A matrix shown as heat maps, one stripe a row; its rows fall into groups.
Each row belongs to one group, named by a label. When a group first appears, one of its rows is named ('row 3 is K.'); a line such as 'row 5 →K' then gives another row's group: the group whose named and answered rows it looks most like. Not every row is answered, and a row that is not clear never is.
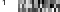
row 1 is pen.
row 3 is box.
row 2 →pen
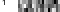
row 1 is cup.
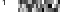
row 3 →cup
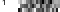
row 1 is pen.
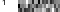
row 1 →pen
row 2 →box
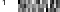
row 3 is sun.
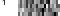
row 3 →pen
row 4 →cup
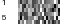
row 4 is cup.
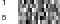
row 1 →pen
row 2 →sun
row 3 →cup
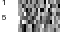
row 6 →pen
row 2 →box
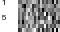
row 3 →pen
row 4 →sun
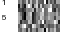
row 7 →cup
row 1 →sun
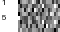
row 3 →pen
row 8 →cup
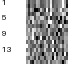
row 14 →box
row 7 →box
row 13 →sun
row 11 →sun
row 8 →pen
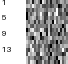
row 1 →pen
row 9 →pen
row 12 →pen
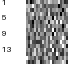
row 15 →box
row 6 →box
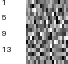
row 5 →box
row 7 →box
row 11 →box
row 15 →cup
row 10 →pen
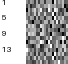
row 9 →cup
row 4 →sun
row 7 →cup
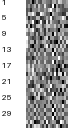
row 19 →box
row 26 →cup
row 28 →sun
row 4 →cup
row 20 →pen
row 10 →box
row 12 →box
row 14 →sun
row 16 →sun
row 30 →sun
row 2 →sun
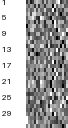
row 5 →cup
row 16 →sun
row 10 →pen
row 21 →cup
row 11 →cup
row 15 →cup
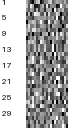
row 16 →cup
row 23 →box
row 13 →sun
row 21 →box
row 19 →cup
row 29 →cup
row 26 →box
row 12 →sun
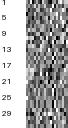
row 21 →box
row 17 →cup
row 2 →sun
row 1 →pen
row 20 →pen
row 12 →cup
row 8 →cup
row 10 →pen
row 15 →sun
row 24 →sun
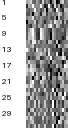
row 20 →pen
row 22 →pen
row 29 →sun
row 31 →box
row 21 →cup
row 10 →cup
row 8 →cup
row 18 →pen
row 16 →cup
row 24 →box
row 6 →box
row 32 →sun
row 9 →cup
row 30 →pen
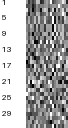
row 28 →cup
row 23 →cup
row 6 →sun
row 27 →sun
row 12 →sun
